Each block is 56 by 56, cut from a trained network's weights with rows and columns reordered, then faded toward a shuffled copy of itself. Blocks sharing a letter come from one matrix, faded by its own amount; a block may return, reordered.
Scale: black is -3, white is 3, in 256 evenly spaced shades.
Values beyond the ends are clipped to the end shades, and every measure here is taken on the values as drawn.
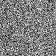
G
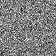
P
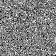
P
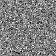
G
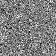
P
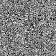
G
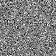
G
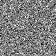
G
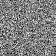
G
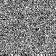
G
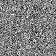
G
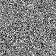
P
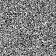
G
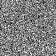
P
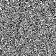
P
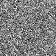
G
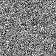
P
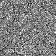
G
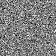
P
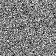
P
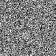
G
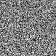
G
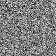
G
